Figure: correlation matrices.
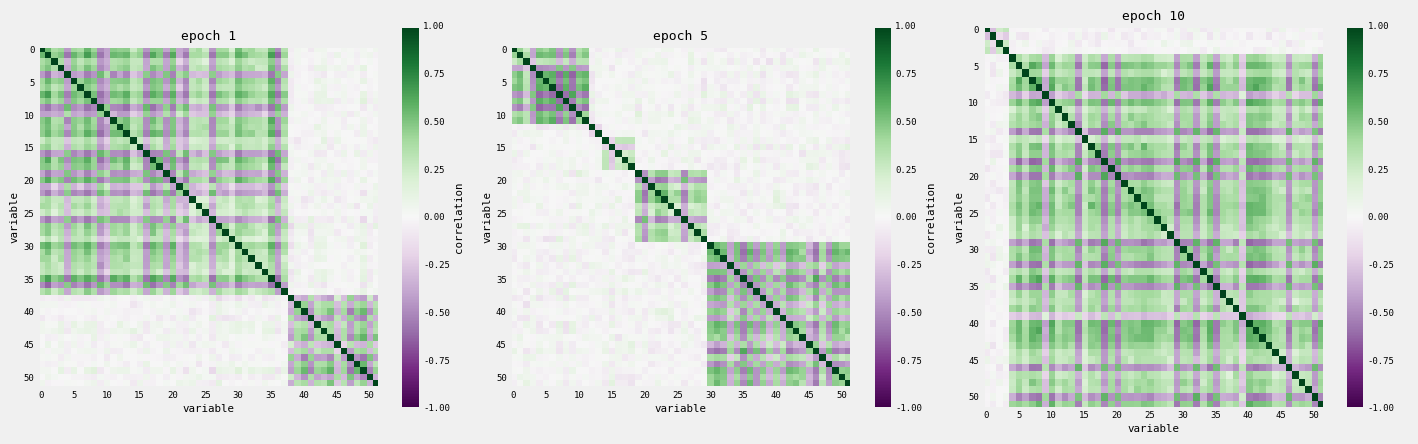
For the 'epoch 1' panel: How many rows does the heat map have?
52
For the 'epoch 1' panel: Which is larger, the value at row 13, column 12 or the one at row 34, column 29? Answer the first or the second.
the first
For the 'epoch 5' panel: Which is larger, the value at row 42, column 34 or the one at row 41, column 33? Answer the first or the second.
the first
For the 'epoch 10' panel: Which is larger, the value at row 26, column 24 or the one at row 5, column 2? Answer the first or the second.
the first
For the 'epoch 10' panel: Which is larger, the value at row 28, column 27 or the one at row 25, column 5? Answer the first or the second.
the second
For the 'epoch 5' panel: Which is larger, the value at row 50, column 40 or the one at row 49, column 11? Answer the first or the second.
the first
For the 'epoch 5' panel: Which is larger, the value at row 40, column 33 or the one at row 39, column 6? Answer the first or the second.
the second
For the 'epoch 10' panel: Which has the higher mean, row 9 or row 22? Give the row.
22
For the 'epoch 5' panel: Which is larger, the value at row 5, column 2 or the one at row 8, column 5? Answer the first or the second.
the second
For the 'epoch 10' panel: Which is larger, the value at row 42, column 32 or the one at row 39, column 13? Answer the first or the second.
the second
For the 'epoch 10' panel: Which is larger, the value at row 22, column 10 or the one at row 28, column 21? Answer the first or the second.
the first
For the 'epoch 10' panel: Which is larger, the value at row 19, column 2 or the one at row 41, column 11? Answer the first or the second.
the second
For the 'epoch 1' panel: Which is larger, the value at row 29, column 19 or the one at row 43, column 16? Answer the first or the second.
the second
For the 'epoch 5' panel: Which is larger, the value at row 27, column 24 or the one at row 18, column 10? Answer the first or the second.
the first
